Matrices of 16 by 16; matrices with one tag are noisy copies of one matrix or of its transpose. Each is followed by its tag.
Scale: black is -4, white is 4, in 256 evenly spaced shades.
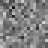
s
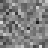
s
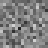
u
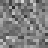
s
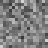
s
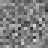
u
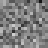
u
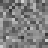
s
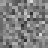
u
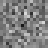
u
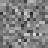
u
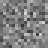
u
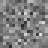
u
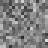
s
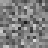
u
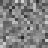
s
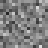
s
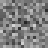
u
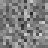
u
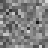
s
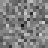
u
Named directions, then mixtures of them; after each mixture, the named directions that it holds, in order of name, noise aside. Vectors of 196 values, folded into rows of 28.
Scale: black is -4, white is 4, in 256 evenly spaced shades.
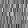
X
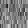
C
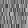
C, X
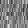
C, X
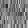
C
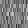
X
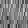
C, X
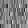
C, X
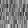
C, X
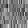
C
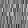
X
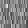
C, X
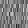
X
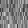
C, X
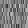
C, X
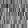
C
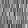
X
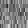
C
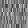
C, X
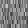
C, X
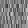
C, X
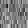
C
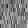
C, X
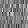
X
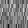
C, X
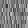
C, X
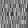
C, X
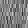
X
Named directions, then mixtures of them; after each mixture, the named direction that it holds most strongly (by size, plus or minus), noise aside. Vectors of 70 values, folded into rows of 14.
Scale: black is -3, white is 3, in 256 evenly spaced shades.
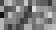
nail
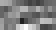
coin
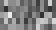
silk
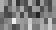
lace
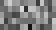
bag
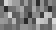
silk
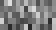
bag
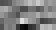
coin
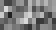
nail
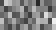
bag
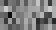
silk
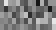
silk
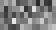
lace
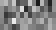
lace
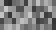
nail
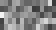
silk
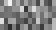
bag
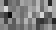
silk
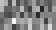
lace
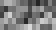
silk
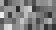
nail
